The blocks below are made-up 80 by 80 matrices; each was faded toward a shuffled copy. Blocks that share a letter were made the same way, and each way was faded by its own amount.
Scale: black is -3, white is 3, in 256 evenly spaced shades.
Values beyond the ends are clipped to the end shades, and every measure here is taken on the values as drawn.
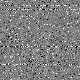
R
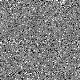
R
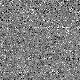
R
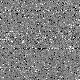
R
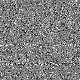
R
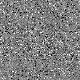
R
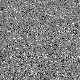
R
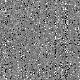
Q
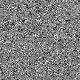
R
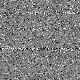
R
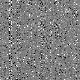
Q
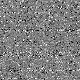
R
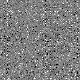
Q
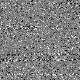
R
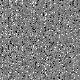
Q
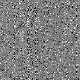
Q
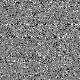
R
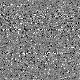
R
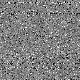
R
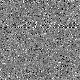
R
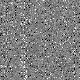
Q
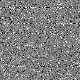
R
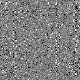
Q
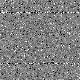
R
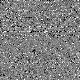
R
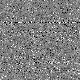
R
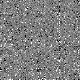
Q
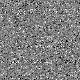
R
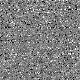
R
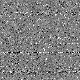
R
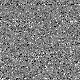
R
